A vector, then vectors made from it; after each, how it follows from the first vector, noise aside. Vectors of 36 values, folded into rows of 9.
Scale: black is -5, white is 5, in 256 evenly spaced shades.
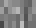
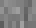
shrunk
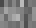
wrapped around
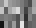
scaled up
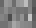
wrapped around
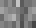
wrapped around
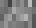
wrapped around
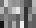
scaled up
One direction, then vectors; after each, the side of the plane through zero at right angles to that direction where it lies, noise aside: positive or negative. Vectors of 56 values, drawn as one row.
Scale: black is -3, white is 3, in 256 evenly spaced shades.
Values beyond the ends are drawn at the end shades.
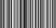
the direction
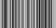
negative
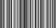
positive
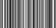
negative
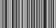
negative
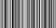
negative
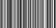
positive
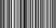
positive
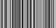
negative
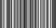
positive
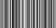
negative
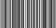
negative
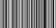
negative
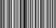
positive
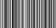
negative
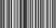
positive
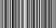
negative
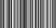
positive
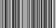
negative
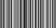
positive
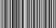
negative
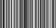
positive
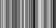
negative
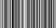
negative
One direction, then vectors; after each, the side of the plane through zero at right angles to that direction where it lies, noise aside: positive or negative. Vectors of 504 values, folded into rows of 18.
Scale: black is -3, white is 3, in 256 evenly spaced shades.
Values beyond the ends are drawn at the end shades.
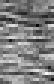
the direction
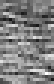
positive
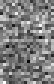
negative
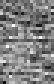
positive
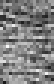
positive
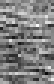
negative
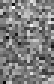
negative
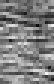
positive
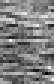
negative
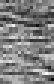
positive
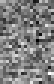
positive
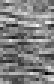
negative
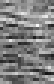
negative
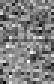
positive
